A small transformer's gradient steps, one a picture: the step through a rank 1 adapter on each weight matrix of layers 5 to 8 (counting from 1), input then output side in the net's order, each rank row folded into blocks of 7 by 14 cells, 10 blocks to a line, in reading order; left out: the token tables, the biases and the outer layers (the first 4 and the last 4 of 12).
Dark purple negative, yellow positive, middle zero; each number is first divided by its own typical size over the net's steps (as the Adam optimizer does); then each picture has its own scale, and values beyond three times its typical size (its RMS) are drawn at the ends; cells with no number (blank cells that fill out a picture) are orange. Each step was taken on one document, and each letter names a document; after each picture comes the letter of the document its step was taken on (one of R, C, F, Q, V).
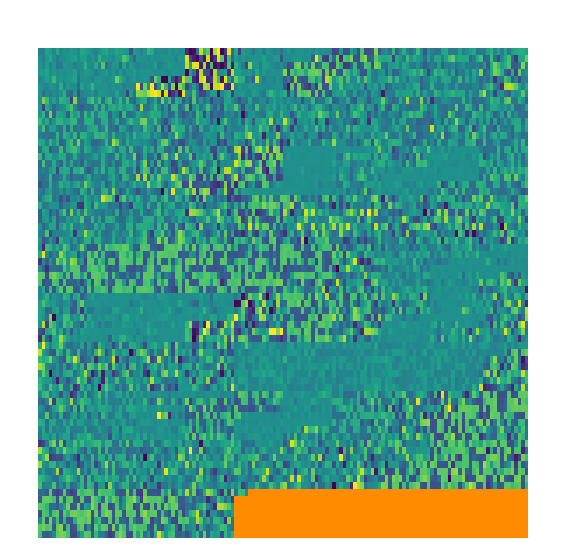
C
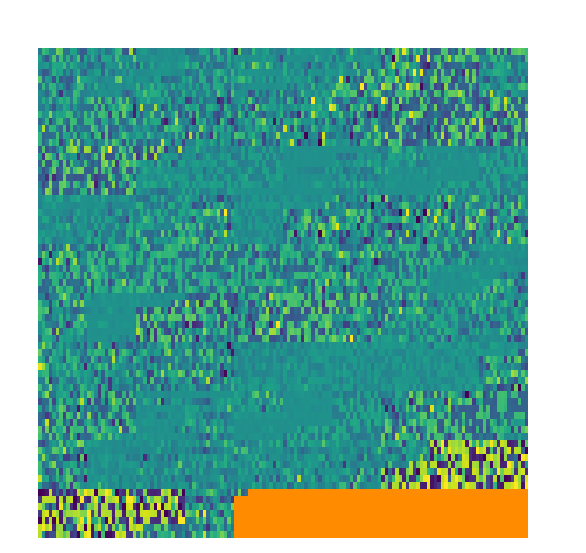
C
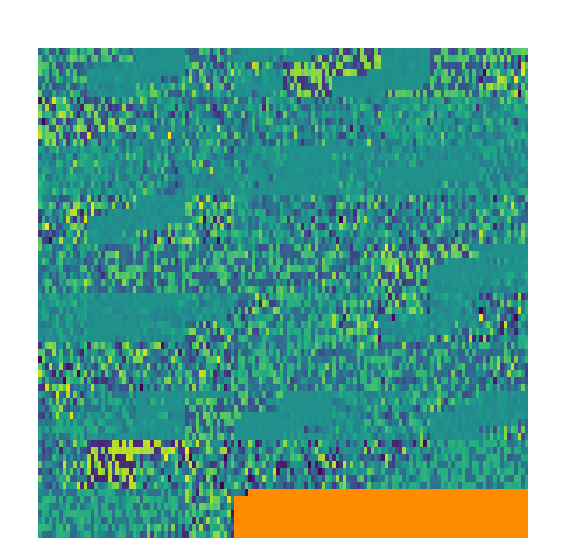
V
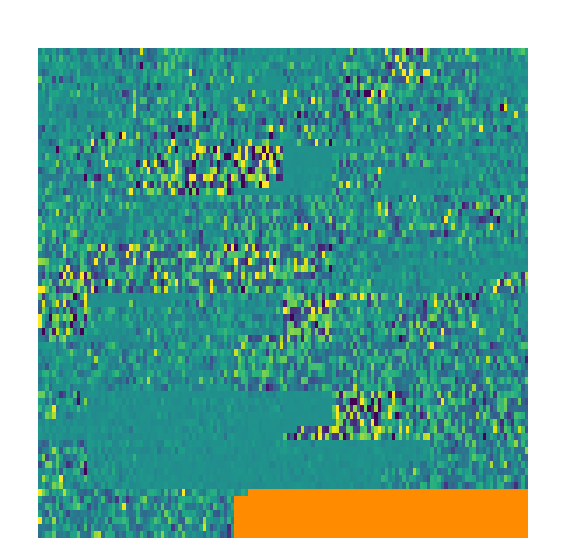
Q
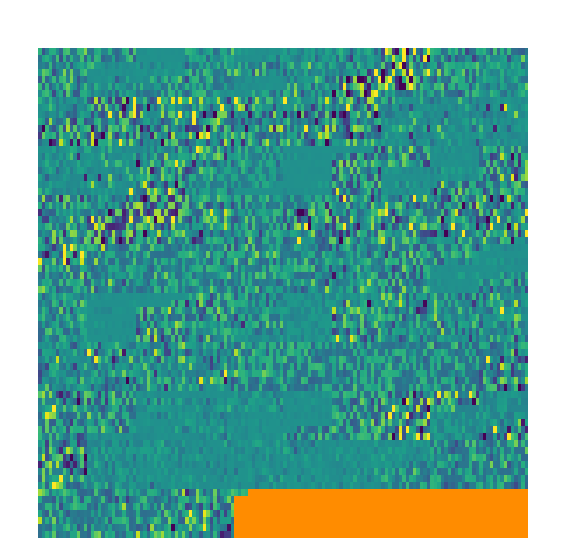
Q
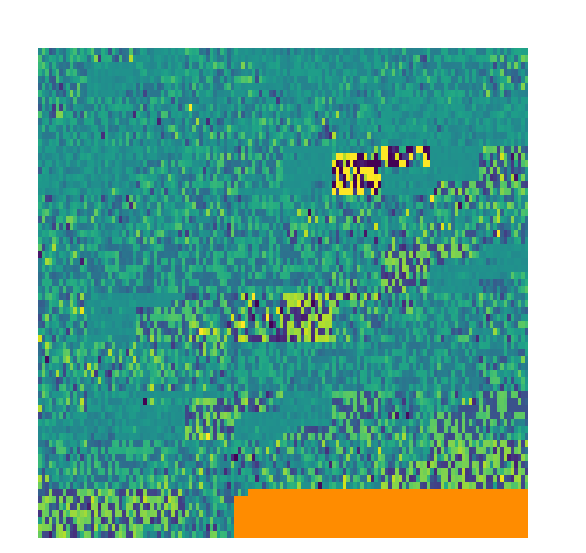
C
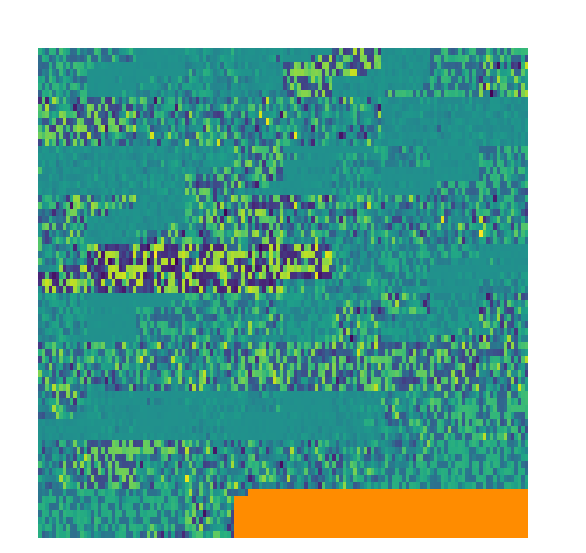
V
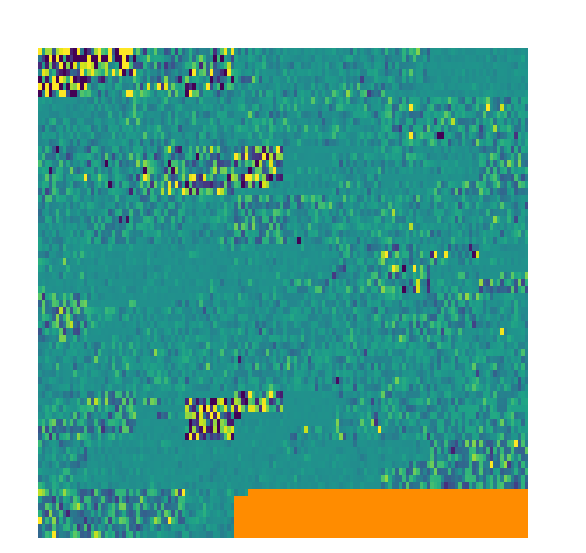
Q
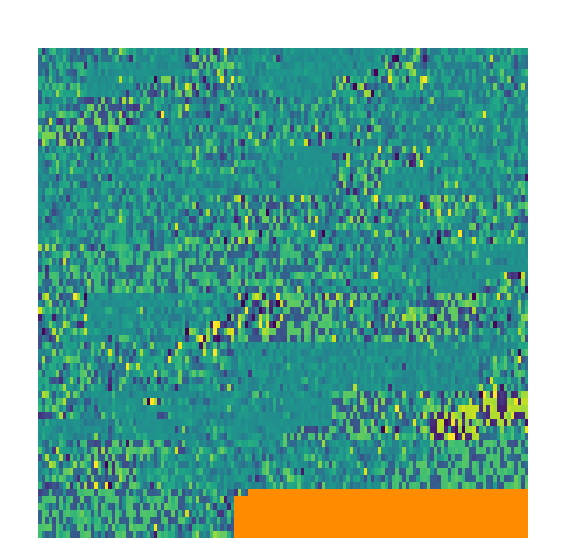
C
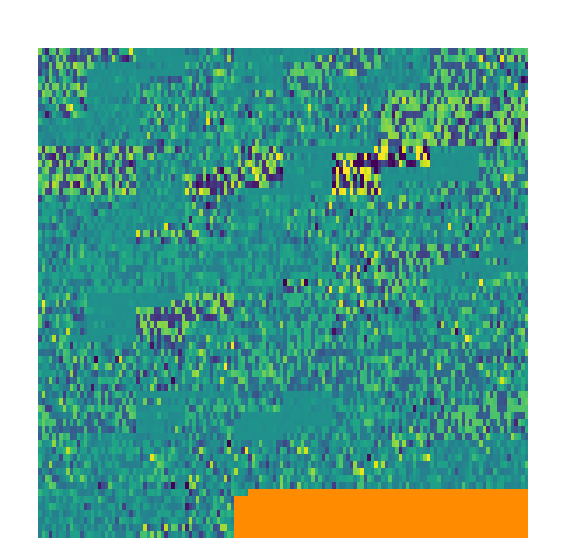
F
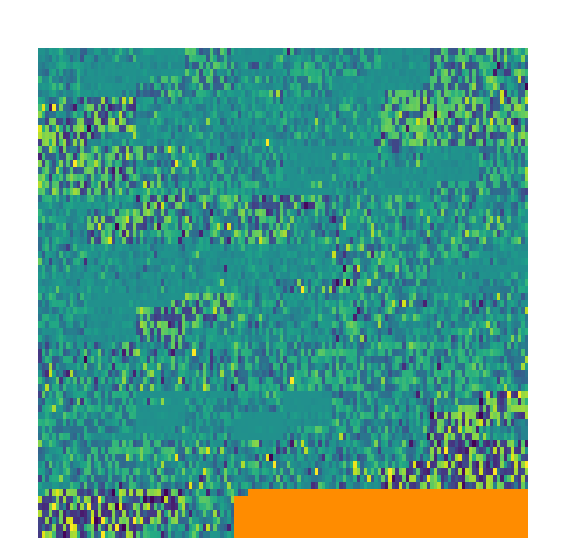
F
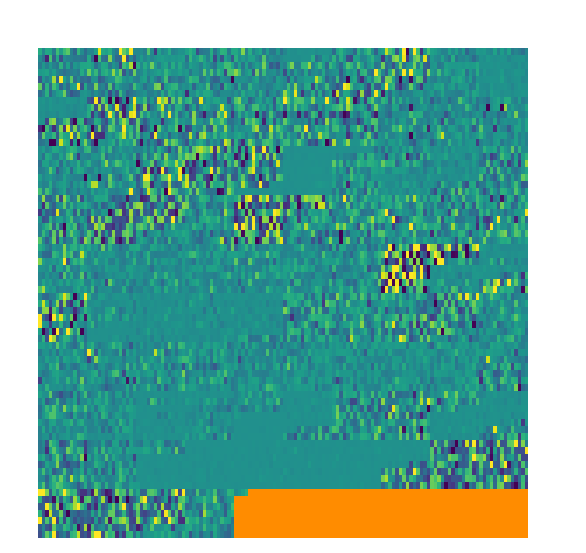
Q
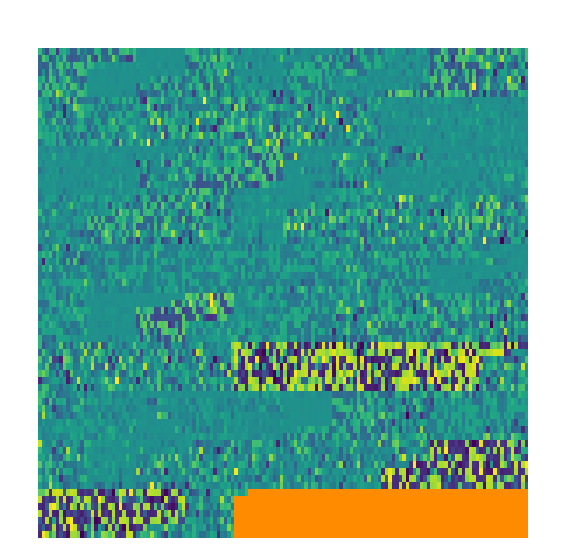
F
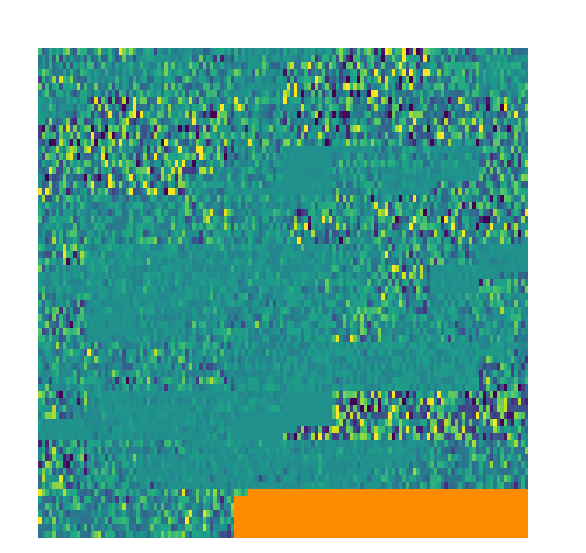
Q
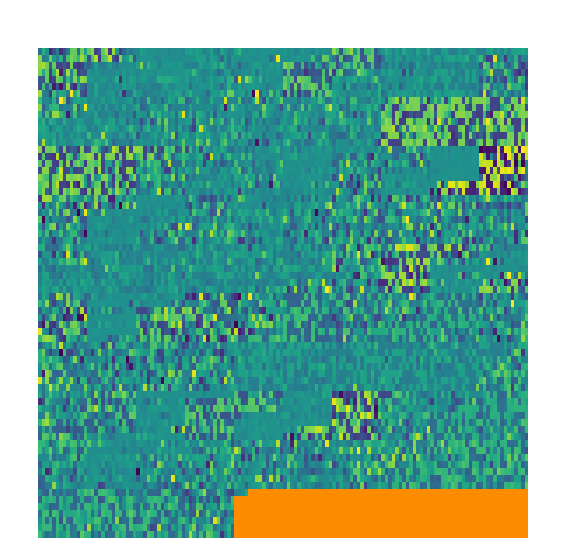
F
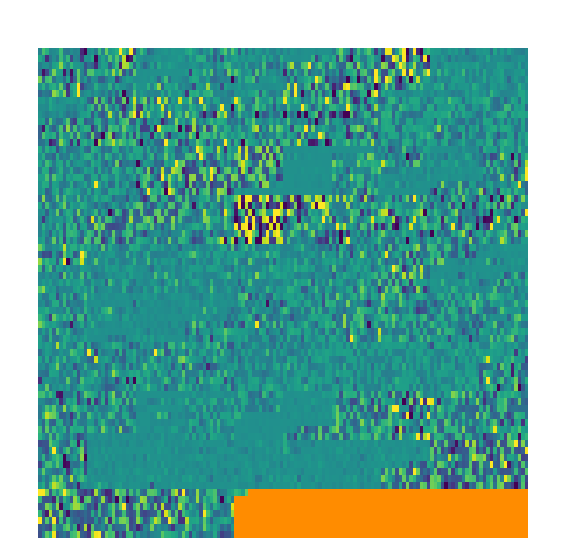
Q
